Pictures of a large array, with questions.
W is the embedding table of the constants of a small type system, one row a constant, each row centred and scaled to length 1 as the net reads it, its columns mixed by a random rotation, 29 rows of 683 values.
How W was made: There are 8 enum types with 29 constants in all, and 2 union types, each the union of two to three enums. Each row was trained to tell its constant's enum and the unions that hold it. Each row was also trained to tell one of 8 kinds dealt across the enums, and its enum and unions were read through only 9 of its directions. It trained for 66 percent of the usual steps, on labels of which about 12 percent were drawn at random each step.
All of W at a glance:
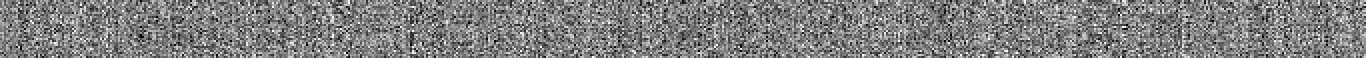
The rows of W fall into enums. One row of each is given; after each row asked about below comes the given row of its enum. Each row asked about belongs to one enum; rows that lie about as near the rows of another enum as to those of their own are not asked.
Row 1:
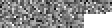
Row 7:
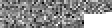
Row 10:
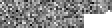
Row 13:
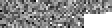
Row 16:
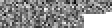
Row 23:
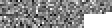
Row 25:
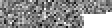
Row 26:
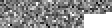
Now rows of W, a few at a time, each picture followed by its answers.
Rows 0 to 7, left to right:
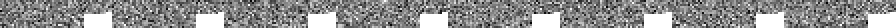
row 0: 13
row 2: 13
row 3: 26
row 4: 7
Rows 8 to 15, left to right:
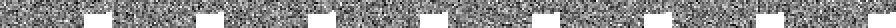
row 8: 25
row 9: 16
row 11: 25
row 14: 16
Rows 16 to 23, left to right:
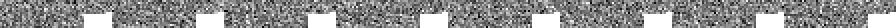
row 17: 13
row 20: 10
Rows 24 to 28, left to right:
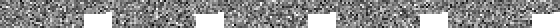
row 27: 16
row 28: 7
